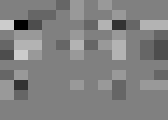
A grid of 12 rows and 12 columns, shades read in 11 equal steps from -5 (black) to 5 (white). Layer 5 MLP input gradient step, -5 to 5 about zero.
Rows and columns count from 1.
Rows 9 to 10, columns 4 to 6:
0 0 1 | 0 0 0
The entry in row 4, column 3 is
1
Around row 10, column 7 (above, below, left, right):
0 0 0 0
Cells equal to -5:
1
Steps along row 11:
same same same same same same same same same same same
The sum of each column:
1 -2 1 -1 -2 7 -2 5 2 -1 1 -3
